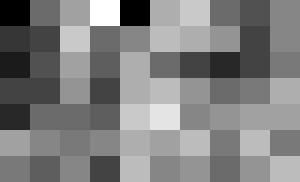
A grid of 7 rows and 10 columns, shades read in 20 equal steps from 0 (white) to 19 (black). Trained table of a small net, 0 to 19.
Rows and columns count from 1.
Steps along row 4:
same down up down down up up down down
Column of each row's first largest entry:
1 1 1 1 1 3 4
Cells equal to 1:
0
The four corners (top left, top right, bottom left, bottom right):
19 9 10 5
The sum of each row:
99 95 120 96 87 78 91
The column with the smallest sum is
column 6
